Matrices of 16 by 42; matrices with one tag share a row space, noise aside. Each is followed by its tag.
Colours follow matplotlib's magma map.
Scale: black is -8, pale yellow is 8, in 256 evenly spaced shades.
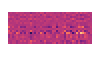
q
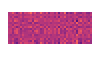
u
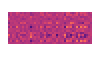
q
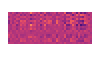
q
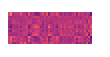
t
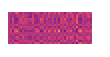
u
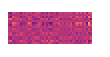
t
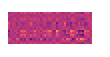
q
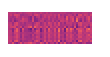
u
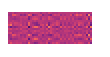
t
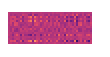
u
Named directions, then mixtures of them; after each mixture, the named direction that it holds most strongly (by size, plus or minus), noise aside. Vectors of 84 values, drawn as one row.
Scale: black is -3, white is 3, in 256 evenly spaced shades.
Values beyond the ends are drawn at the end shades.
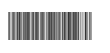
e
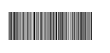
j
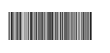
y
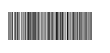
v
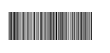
j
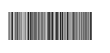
v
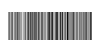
v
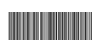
j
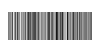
v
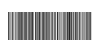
j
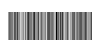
v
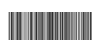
y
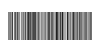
v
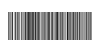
v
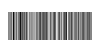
v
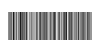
v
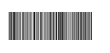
j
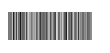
v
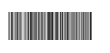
y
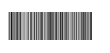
y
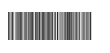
j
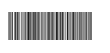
v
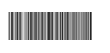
y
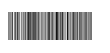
v
